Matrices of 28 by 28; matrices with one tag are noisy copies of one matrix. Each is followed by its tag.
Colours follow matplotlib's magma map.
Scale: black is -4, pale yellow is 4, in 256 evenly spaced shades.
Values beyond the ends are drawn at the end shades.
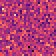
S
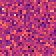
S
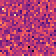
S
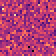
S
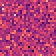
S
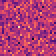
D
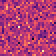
D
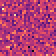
S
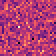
D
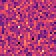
D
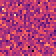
S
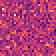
S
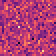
D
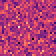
D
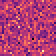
D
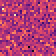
S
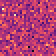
S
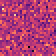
S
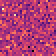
S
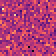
S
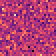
S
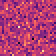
D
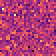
S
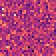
S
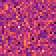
D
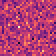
D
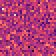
S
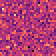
S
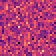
D
